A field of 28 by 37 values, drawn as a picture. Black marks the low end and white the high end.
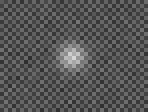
Ninth with the highest average: centre. Grain: checkered. Odd rows or columns: none. Bumps: one, in the centre.
